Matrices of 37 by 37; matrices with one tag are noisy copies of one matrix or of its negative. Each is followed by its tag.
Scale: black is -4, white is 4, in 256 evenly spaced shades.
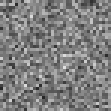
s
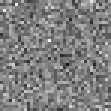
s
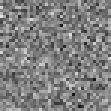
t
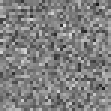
t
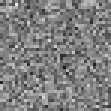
s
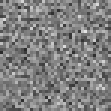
t
